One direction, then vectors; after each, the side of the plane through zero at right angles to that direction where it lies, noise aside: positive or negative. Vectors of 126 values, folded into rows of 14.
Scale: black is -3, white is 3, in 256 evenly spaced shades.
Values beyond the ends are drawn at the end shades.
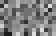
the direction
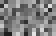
positive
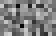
negative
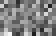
negative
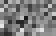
positive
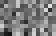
positive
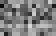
positive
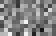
negative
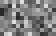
negative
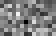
positive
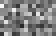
negative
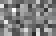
negative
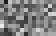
positive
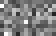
negative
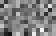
positive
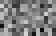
negative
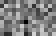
positive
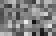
negative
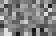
negative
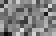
positive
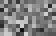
negative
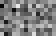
positive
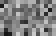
positive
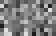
negative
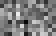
positive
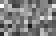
negative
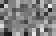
positive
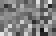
negative
